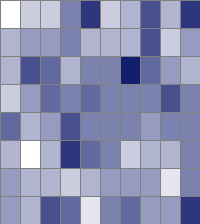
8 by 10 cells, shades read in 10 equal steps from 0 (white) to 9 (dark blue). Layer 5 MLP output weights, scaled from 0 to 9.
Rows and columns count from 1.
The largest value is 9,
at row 3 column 7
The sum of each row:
40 38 51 50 49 38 33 48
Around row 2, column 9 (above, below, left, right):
3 4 7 4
